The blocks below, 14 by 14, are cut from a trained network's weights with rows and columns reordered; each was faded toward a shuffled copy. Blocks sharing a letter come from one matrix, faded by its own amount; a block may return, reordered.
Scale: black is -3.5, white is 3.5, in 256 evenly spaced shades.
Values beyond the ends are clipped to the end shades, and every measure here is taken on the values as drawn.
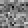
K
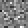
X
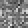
K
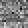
K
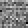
K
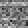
K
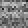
K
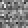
K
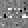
X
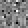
X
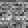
K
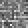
K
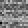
K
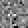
X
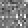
X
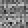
K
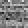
K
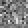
X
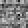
K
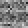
K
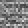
K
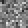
X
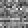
K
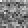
K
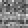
K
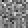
X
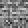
K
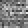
K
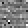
K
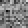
K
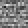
K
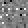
X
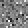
X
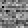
K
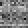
K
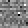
K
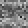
K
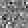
X
